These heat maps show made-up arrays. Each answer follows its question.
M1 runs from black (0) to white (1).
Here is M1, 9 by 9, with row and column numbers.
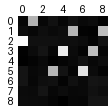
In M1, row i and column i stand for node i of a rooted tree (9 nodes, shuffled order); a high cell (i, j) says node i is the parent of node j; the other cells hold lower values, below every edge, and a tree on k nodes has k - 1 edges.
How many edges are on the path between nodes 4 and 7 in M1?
2
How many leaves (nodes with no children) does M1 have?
4
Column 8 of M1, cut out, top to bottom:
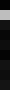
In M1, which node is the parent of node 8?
1
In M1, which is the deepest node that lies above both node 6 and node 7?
5
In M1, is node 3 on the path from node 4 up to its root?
yes
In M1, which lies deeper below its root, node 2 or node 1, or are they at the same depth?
node 1
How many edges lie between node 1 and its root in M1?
2
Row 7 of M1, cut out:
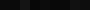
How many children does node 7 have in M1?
0
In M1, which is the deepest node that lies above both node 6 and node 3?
5
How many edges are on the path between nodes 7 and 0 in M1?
4
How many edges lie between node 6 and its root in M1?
4
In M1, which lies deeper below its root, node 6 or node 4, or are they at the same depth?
node 4
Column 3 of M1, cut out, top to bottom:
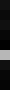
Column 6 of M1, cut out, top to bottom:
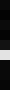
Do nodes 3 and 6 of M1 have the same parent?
yes
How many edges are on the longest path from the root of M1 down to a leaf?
5
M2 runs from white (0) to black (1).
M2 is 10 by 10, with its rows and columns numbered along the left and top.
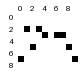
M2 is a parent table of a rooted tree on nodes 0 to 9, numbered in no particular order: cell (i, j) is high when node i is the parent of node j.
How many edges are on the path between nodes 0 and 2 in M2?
3
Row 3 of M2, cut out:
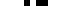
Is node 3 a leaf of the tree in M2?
no
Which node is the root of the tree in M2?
5
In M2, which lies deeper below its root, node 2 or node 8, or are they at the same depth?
the same depth
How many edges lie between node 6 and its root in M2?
3
